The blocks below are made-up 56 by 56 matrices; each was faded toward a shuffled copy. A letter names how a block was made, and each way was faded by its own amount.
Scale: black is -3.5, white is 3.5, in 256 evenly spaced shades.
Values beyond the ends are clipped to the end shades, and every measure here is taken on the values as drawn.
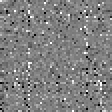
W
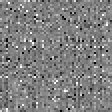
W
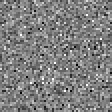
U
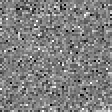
U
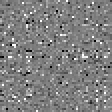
W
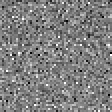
U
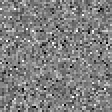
U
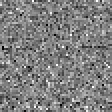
U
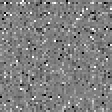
W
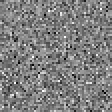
U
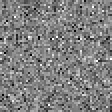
U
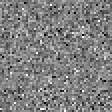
U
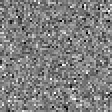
U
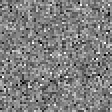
U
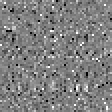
W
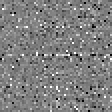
W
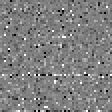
W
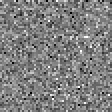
U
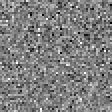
U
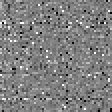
W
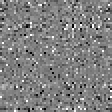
W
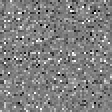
W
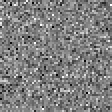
U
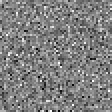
U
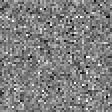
U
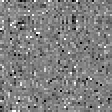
W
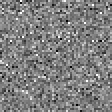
U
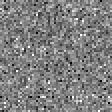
U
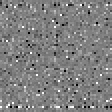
W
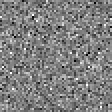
U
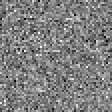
U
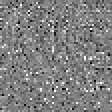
W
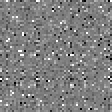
W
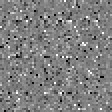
W
